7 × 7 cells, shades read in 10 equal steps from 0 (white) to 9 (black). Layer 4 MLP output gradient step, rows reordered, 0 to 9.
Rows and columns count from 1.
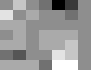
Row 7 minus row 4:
-1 0 -1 2 -3 -3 0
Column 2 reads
2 4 3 3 3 6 3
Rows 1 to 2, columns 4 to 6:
5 9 7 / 4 4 5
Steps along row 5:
same up down same down up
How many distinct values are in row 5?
3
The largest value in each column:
5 6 4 5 9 7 4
